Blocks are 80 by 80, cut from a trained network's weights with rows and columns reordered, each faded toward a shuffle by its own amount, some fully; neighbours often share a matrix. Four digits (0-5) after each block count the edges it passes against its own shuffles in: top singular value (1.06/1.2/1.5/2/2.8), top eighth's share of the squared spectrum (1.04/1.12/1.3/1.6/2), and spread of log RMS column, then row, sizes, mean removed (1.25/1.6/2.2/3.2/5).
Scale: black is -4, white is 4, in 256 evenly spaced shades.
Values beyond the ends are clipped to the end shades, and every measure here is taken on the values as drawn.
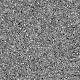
1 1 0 0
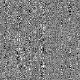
3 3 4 1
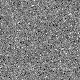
0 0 0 0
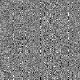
3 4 3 1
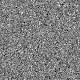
0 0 0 0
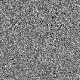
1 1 0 1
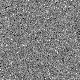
0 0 0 0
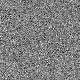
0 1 0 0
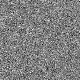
0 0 0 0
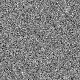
0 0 0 0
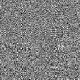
3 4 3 2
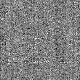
2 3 0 2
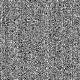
3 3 0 2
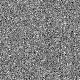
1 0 0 0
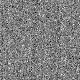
1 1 0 0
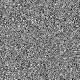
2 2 0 2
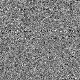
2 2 0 2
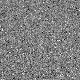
1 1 0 1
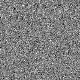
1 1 0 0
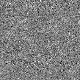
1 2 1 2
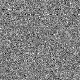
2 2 0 2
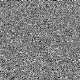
2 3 0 3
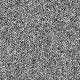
1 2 0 1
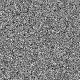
1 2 0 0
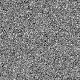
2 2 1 0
